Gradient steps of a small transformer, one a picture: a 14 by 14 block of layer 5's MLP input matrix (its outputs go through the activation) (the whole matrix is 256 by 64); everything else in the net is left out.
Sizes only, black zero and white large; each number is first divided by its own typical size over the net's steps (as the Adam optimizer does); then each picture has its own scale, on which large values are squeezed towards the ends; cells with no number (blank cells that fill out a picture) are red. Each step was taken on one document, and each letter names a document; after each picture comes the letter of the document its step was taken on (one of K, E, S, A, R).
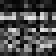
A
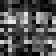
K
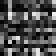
K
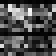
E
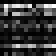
E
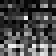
A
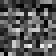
K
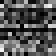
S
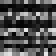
K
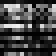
E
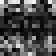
S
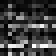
A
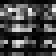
E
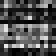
A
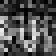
A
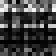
S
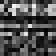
S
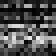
A
